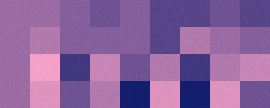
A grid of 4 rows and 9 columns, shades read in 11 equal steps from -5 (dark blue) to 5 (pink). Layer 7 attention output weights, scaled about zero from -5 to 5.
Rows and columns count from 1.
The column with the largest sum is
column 2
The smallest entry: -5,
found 2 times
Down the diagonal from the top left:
1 2 -3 2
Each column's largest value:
1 5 0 3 0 4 2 4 3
